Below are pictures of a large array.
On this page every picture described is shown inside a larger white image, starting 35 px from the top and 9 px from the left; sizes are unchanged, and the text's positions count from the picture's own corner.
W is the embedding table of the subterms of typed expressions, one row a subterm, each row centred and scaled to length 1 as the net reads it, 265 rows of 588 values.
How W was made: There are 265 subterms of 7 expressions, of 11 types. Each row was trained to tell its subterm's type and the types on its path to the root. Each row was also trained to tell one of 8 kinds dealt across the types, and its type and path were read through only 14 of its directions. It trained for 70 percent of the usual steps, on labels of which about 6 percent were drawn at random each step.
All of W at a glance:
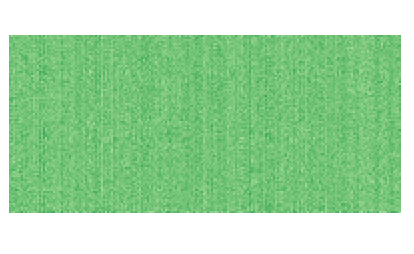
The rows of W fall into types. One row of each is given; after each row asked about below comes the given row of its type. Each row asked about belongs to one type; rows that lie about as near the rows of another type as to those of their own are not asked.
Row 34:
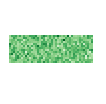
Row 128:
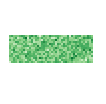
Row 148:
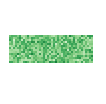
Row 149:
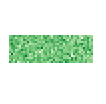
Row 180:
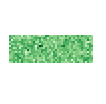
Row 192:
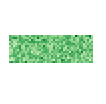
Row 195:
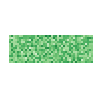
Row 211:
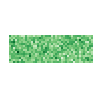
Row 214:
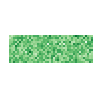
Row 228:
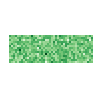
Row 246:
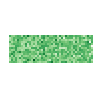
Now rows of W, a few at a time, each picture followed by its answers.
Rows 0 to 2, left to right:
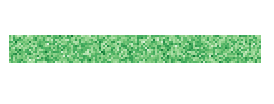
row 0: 246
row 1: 246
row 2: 180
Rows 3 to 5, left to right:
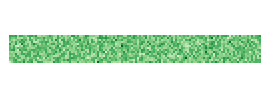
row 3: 180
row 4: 214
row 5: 34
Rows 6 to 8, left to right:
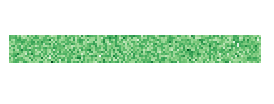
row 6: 180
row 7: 195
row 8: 246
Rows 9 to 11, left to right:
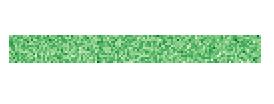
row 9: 149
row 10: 211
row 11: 128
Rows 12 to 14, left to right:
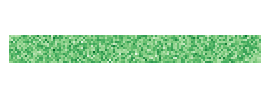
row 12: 214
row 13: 34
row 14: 128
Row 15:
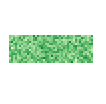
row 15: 246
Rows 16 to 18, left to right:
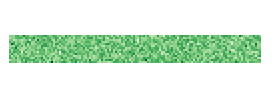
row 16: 195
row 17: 34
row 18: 34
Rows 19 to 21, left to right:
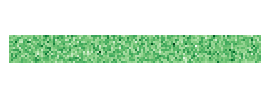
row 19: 149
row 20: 180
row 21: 228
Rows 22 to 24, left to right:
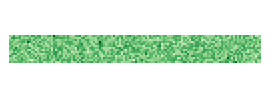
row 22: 192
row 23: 246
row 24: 128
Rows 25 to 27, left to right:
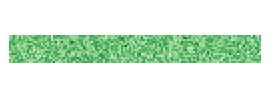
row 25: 34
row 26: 149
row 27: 211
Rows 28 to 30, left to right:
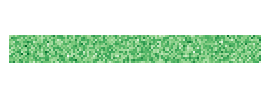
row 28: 128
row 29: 148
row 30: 148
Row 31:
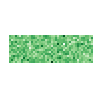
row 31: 149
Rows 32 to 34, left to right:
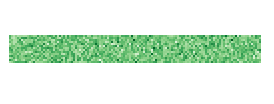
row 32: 228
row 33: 195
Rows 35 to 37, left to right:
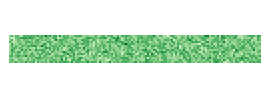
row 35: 195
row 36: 195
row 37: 34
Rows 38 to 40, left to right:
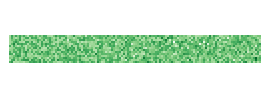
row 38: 34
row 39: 128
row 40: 211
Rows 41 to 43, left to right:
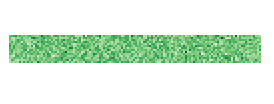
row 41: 148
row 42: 192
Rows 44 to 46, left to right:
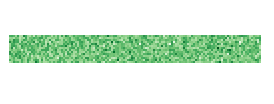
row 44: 211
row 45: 180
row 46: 246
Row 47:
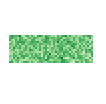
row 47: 148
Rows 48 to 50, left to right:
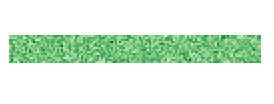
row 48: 195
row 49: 149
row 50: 34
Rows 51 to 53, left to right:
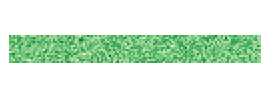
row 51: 211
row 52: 34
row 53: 149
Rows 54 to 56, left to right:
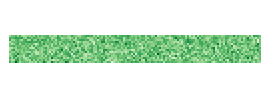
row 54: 149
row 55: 34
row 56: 180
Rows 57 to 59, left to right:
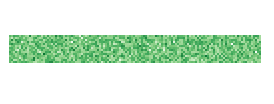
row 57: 228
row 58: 180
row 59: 180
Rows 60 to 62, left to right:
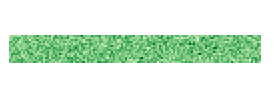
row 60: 214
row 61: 211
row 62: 228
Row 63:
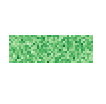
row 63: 192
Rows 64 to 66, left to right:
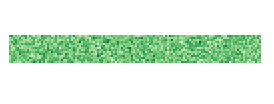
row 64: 246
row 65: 180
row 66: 228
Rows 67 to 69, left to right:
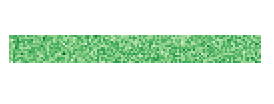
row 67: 180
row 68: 180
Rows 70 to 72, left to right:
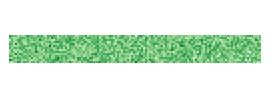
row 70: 148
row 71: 192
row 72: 214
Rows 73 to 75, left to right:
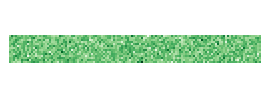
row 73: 149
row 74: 246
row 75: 195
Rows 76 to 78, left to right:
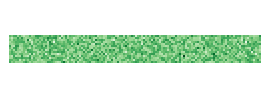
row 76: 148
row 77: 246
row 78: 246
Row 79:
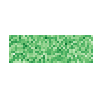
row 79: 148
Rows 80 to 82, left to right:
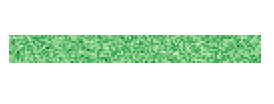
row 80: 34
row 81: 180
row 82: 148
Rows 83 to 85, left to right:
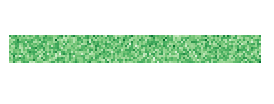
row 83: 180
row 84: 211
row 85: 214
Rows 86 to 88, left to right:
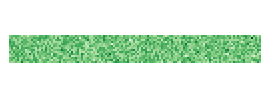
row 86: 149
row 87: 192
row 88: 214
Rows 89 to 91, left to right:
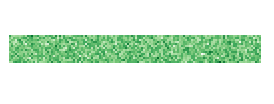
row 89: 214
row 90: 34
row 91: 228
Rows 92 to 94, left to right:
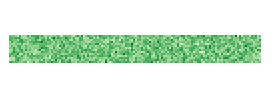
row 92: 192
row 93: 195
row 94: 149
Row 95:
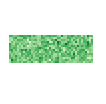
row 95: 246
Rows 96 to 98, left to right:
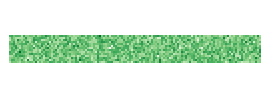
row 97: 180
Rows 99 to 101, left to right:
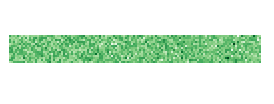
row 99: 228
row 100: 34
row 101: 149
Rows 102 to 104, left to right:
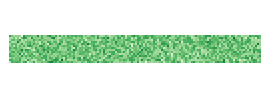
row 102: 246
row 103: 228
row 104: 148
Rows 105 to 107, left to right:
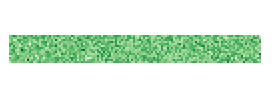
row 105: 34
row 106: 149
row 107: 148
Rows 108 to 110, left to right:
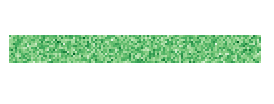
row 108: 246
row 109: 246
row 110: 128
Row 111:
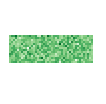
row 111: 192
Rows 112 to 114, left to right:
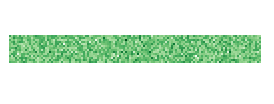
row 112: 192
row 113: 148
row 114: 192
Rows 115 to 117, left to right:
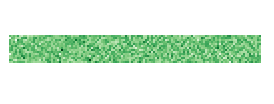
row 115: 228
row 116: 192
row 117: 228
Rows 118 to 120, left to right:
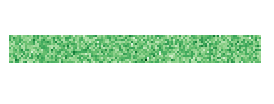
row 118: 246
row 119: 246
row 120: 195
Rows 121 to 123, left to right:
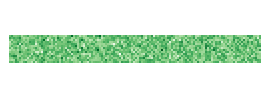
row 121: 246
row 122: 192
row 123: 214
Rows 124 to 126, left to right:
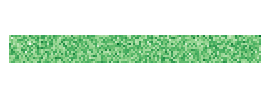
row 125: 192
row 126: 246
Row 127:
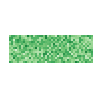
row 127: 148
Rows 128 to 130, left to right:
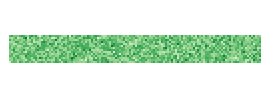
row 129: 180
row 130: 214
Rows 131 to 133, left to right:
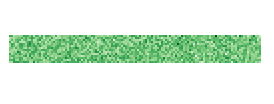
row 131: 211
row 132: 214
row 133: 149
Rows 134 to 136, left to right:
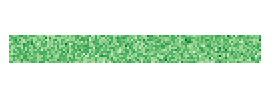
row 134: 128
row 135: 195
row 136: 228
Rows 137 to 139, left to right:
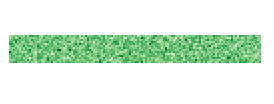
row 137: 214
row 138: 246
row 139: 149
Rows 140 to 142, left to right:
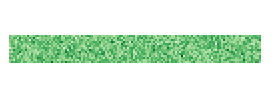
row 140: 214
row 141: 214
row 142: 34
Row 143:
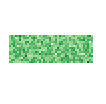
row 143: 34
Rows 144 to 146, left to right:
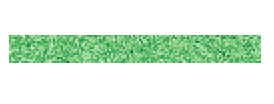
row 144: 211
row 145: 148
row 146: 192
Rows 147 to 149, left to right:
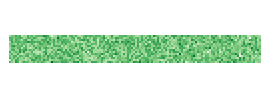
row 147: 149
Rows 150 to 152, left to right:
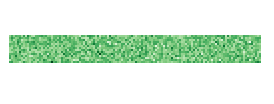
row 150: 34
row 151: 211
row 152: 195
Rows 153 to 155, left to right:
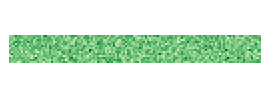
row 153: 149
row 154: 211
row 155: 34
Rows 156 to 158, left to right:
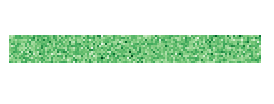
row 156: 195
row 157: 180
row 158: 246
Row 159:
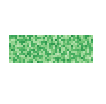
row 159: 180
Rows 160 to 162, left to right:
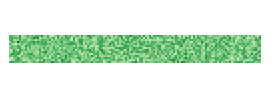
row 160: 192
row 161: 246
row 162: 214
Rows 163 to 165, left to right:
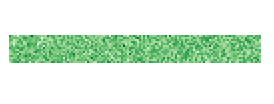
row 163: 128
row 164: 214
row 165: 34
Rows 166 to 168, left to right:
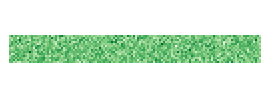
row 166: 214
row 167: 214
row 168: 128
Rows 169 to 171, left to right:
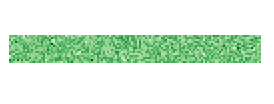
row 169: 148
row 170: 34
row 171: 195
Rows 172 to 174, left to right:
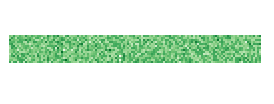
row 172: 192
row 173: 34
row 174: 180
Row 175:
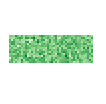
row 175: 195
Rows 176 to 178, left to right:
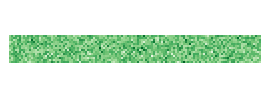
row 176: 34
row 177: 246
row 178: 228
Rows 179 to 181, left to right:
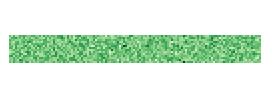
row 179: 128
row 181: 228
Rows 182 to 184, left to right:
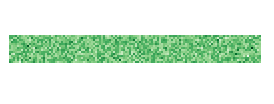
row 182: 148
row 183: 180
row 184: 148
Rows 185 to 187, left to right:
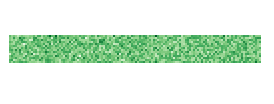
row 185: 228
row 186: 228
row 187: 195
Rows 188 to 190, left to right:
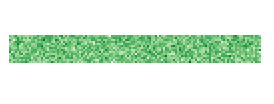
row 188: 228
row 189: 149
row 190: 195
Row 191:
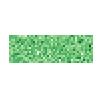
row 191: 180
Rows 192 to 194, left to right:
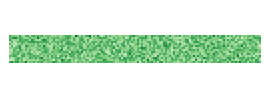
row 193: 211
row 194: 34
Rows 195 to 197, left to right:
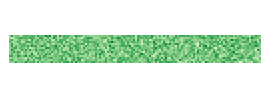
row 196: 195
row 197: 148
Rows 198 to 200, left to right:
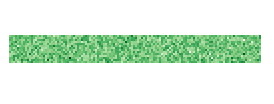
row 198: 149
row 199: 180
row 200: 211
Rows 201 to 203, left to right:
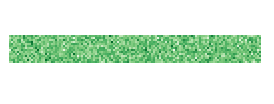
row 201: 34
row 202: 192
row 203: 246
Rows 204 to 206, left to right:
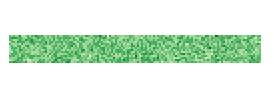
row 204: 192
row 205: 211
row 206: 148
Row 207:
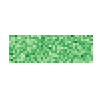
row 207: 228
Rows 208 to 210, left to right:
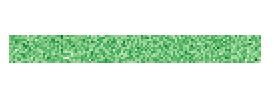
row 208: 148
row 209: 211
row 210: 149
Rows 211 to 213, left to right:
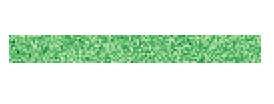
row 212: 192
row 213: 180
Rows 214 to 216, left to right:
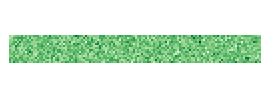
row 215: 195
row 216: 195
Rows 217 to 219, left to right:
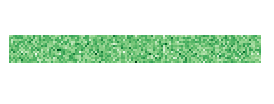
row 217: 149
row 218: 149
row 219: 149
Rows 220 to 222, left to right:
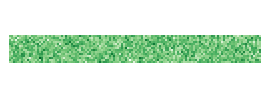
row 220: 214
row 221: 211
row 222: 34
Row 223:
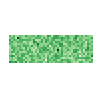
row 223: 192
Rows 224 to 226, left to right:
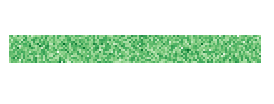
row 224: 128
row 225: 228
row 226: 192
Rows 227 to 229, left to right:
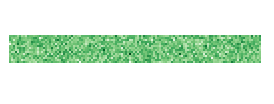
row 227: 228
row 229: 195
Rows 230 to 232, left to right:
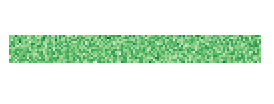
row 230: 214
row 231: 214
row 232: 180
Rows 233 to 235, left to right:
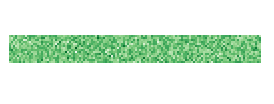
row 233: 214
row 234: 211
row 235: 34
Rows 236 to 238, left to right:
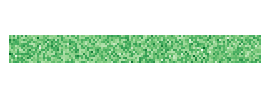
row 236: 211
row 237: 192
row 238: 34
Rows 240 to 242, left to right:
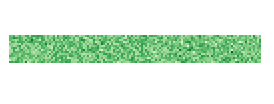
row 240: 192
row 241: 228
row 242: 180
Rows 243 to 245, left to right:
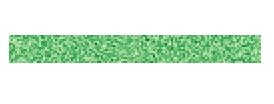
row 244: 128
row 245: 149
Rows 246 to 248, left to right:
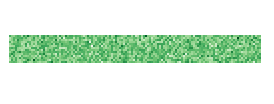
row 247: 214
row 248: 180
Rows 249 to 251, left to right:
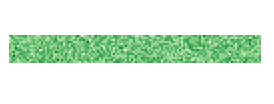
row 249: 246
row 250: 149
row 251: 148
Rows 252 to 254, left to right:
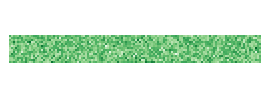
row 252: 192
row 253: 34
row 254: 211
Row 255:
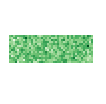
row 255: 128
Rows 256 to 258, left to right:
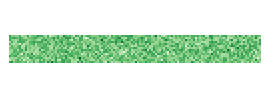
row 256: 192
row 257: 149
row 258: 246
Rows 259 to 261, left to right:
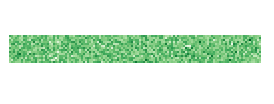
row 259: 128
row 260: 128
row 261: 128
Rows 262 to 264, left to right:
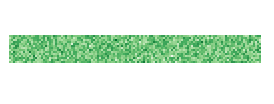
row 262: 34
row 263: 128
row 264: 211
